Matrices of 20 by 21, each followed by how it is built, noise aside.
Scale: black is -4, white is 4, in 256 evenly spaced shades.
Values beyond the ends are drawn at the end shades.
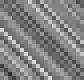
Toeplitz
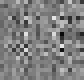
low rank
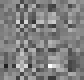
low rank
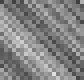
Toeplitz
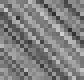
Toeplitz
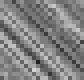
Toeplitz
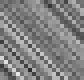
Toeplitz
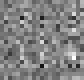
low rank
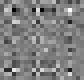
low rank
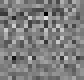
low rank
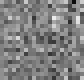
low rank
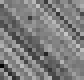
Toeplitz
